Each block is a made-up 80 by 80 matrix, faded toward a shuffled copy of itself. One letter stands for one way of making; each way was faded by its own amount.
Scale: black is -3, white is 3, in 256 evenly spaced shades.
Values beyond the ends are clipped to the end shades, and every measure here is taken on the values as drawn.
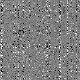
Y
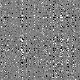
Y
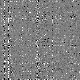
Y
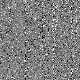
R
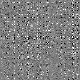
Y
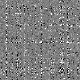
Y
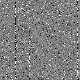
R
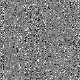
R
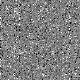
R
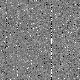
R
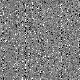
R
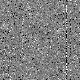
R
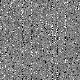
R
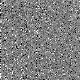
R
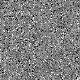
R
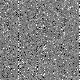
R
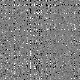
Y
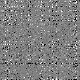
Y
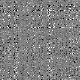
Y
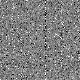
R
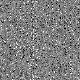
R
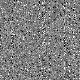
R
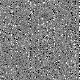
R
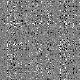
Y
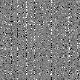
Y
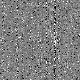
R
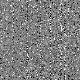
R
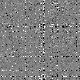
Y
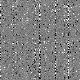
Y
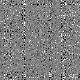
Y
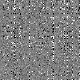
Y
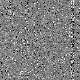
R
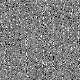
R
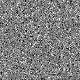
R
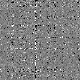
Y
